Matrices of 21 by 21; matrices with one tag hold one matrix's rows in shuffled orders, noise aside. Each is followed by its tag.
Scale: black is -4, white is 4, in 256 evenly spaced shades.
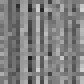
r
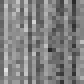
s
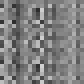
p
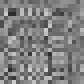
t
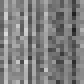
s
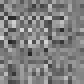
t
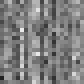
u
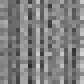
r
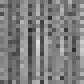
r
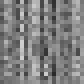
u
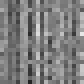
r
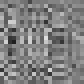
t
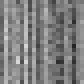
s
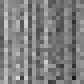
s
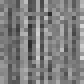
r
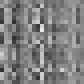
p
